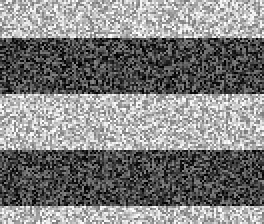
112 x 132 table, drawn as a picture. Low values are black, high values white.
On average the colour sits 50% of the way up the scale. There is no overall slope. Stripes running across repeat 2 times from top to bottom. The histogram is flat.
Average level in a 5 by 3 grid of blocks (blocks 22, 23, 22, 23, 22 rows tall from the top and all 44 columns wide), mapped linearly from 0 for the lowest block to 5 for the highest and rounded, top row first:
5 5 5 / 0 0 0 / 5 5 5 / 2 2 2 / 2 2 2
